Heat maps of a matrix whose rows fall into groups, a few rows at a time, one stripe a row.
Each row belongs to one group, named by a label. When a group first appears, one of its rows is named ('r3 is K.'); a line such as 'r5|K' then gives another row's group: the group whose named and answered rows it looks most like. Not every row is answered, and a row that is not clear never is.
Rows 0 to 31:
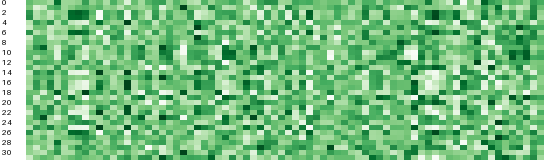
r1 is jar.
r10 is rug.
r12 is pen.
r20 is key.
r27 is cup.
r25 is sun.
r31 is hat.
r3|cup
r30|jar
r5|pen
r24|cup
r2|cup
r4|sun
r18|jar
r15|hat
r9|rug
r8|pen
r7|pen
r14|sun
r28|cup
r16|sun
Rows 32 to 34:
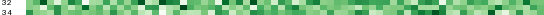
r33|jar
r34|key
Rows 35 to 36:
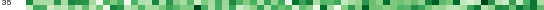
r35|cup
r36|pen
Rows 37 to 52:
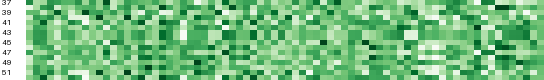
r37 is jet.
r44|rug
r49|pen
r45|pen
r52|rug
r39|jar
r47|jet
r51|sun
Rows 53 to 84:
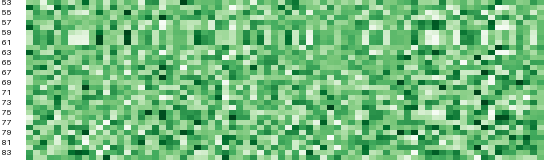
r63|key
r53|jar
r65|cup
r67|cup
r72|jar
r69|pen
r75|hat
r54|key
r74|jar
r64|pen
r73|cup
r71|pen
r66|rug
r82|pen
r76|hat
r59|sun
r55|sun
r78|cup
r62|cup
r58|key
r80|rug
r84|jet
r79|jar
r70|jar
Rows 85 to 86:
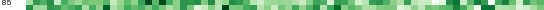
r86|jet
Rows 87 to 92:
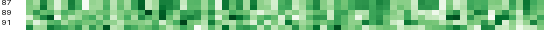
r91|jar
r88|rug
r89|hat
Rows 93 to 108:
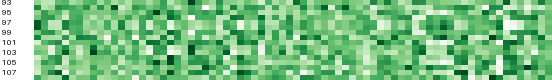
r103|jar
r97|key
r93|jar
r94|jet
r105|hat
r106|pen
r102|jar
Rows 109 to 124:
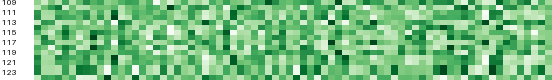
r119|key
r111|jet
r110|hat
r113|pen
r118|jar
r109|key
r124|sun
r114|key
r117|pen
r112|jet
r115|jar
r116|jar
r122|cup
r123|cup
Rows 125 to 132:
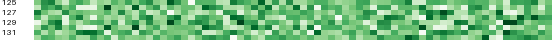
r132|pen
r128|rug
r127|key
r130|sun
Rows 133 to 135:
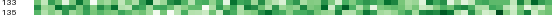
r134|jet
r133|rug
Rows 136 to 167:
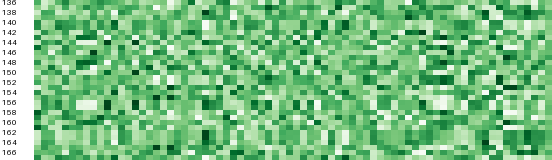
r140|jet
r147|cup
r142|jar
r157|sun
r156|sun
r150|sun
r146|jar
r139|pen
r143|cup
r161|key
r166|rug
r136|jar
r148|cup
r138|pen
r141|jet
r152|key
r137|key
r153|hat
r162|pen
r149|rug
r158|key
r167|jet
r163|pen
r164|pen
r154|jet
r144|sun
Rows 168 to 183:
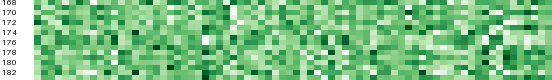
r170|pen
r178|pen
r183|pen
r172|key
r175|jet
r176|jet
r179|cup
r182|sun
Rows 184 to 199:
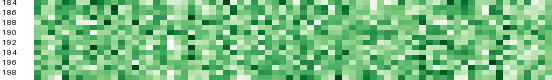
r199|key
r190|rug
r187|jar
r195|jar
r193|jar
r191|jar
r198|key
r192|key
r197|sun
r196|cup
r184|jar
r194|jet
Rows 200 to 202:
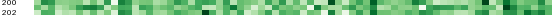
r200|pen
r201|cup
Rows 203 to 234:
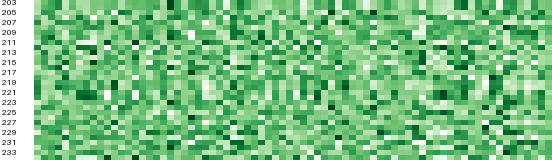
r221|cup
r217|jar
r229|hat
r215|jar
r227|jet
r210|rug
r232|hat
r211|sun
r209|rug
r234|sun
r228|pen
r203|hat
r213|jar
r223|hat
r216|hat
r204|hat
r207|jet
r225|key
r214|sun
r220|jet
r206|rug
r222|cup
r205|pen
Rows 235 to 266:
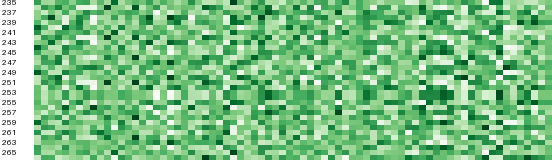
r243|rug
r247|hat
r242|sun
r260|pen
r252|rug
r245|key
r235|jet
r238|rug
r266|pen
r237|key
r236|sun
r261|jar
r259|key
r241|jet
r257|key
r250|hat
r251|sun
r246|sun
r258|sun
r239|rug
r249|key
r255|rug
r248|cup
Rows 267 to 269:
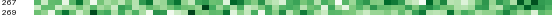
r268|pen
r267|rug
